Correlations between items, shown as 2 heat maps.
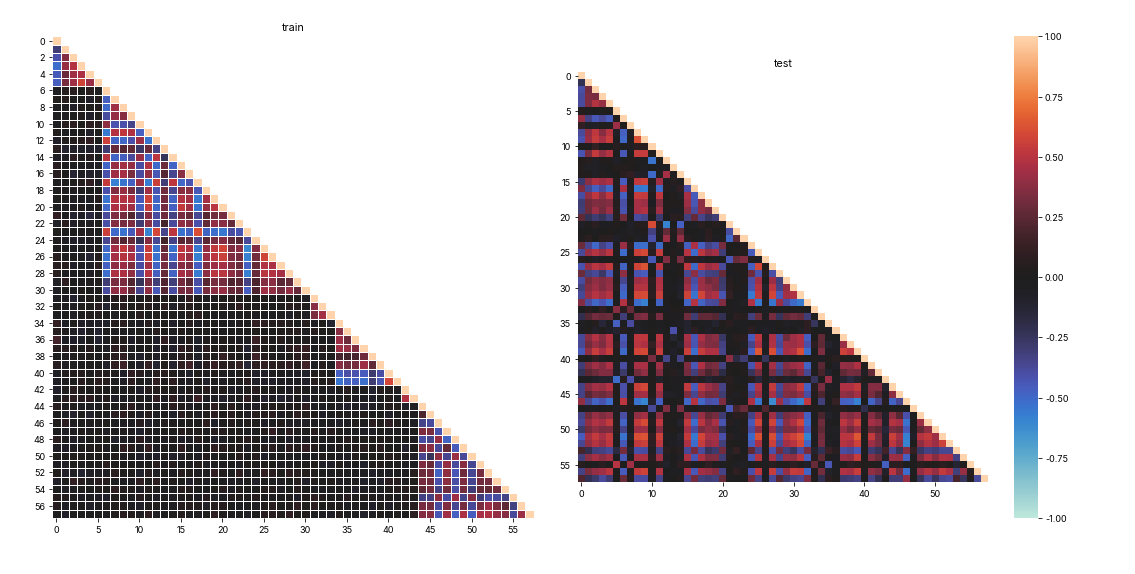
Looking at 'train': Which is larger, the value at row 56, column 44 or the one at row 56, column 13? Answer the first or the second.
the first
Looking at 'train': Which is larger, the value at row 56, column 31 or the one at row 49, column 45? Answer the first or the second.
the second
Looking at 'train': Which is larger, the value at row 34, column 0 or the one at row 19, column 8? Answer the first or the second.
the second
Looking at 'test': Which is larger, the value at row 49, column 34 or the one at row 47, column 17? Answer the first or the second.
the first
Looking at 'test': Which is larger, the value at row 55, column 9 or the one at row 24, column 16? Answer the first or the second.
the second
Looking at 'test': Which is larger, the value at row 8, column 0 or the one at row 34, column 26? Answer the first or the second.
the second
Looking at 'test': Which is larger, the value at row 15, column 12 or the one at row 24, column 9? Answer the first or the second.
the first
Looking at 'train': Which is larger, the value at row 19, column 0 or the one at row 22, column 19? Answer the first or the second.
the second
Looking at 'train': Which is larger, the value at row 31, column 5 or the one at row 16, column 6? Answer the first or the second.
the first
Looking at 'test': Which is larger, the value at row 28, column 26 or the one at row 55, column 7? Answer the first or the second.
the second
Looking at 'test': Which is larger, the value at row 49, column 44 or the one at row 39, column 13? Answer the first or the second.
the first
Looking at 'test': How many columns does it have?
58
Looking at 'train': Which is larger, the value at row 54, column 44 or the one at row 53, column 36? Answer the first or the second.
the first
